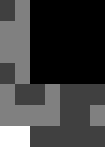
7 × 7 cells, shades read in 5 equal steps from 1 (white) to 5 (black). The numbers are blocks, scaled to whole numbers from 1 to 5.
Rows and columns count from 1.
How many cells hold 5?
20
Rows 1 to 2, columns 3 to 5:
5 5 5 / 5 5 5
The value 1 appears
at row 7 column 1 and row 7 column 2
